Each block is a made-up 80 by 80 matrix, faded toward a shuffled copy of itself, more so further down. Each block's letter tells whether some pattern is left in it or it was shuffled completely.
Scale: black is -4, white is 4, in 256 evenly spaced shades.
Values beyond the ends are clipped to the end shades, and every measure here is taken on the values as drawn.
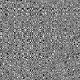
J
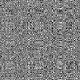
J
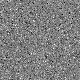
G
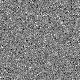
G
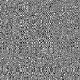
J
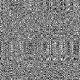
J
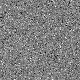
G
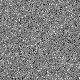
G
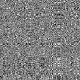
J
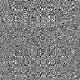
J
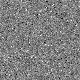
G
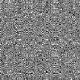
J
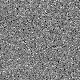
G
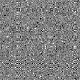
J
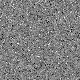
G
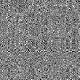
J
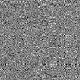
J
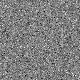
G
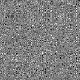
J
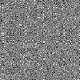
J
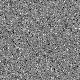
G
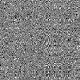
J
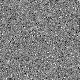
G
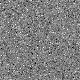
G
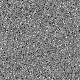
G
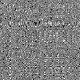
J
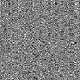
J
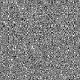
J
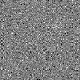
J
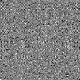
J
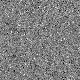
G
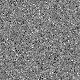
G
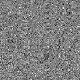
J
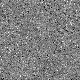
G
